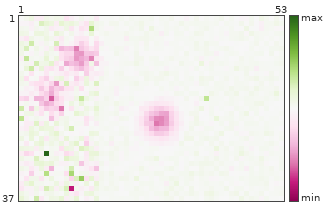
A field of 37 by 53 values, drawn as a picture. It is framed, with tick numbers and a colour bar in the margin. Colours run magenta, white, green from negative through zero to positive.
Three dips sink into the field. The right part is calmer, past a seam about 30% of the way across. The halves do not mirror each other. The values are skewed, with a long tail toward low values.
